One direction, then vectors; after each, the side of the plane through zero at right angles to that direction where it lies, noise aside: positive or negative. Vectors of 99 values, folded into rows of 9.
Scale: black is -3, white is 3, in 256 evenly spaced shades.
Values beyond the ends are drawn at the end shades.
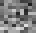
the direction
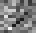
positive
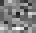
positive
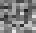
positive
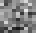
negative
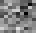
positive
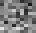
positive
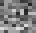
positive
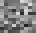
negative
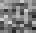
negative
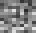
positive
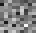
positive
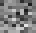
positive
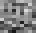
negative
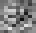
positive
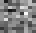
negative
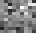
negative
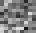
positive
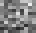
negative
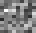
positive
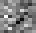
positive
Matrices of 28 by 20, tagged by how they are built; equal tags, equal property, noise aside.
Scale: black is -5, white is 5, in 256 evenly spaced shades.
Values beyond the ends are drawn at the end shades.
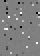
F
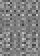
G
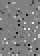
F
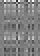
G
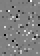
F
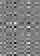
G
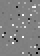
F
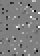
F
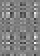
G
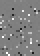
F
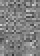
G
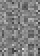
G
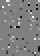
F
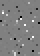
F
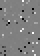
F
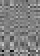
G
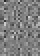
G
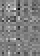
G
